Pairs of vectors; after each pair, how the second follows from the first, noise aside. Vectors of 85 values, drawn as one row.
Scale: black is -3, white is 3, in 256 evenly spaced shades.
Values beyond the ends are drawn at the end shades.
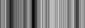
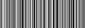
shuffled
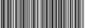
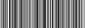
shuffled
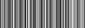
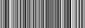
shuffled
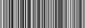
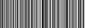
shuffled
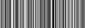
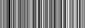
shuffled
